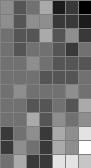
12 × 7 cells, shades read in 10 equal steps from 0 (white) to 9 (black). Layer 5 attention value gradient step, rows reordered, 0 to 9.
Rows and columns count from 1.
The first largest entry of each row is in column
7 7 7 6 5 4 1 3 4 1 1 3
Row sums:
42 40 37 39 37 38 33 36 32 31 30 26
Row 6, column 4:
6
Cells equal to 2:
1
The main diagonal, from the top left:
4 6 6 5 6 6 5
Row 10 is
7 5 4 7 3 4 1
